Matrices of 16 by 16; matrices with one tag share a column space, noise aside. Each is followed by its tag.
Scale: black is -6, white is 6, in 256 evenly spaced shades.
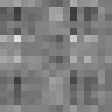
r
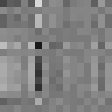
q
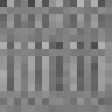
q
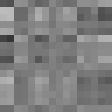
r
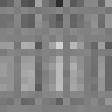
q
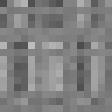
q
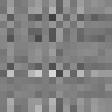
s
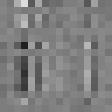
q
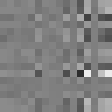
s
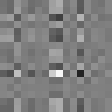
s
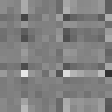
s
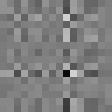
s
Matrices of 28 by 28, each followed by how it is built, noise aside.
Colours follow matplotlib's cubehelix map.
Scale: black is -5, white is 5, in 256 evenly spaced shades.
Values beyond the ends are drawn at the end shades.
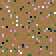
sparse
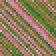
Toeplitz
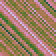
Toeplitz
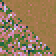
lower triangular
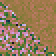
lower triangular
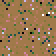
sparse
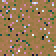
sparse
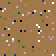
sparse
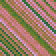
Toeplitz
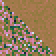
lower triangular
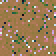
sparse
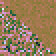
lower triangular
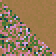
lower triangular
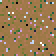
sparse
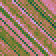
Toeplitz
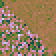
lower triangular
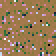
sparse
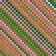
Toeplitz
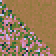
lower triangular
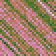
Toeplitz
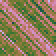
Toeplitz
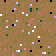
sparse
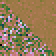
lower triangular
